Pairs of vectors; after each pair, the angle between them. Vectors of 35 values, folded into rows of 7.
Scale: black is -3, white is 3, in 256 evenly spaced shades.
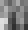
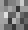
partly aligned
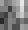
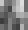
nearly parallel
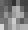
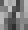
partly opposed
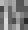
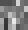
partly opposed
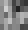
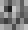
partly opposed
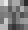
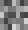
orthogonal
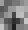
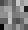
orthogonal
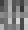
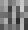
nearly opposite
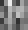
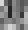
partly opposed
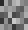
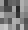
orthogonal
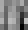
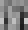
nearly parallel
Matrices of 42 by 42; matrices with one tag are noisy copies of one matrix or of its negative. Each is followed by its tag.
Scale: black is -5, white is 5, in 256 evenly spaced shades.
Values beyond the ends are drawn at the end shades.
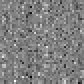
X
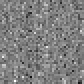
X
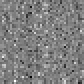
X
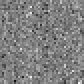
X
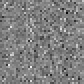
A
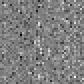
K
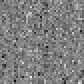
X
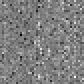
K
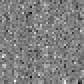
X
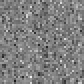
X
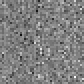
K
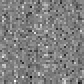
X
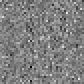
A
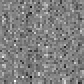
X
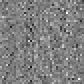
A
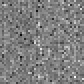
K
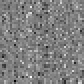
X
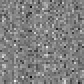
X
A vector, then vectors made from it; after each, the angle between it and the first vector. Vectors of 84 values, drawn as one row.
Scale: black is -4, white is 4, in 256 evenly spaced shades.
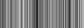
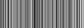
partly aligned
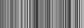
nearly parallel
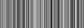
partly opposed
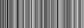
orthogonal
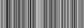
partly opposed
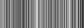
nearly opposite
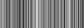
nearly opposite
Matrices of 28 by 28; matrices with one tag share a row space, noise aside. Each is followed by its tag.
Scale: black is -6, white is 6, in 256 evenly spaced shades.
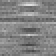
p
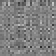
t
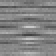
p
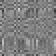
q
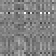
t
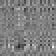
t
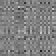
t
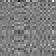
t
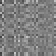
q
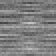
p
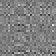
t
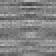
p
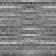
p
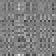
t
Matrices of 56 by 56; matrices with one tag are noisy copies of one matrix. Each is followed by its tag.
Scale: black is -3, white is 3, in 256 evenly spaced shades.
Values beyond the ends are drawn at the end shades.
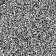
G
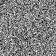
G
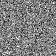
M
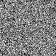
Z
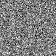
M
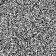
G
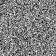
G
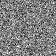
M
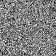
Z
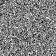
G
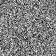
G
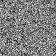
Z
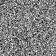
G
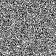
M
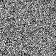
Z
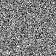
M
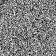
G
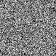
Z
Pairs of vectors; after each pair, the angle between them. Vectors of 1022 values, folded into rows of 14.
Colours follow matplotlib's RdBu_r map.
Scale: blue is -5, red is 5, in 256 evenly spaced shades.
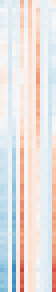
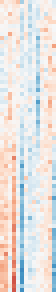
nearly opposite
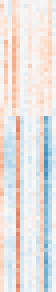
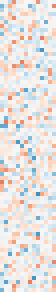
orthogonal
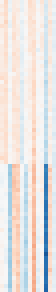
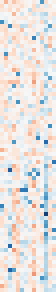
partly aligned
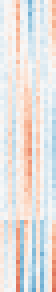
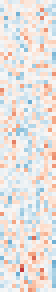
partly opposed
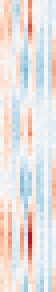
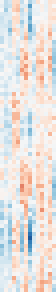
nearly opposite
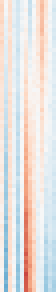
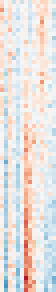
nearly parallel
